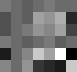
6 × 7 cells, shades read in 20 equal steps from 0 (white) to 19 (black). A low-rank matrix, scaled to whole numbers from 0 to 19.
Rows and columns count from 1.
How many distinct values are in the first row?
3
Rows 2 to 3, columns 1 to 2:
13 11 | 13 11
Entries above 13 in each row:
0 1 1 0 2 3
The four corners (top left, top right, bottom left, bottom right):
10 11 9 4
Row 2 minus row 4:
3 0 0 -4 -2 -6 5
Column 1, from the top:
10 13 13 10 17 9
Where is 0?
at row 5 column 6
